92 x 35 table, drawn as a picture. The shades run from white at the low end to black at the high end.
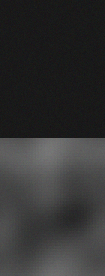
The table splits into 2 rows of 1 panel. Panel 1,1: very high, flat. Panel 2,1: high, smooth.
